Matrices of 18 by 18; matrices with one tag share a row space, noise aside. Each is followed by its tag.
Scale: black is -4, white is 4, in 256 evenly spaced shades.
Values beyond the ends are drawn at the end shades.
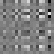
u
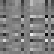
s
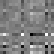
s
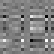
s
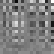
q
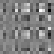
u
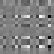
u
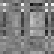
s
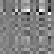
u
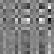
u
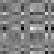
s
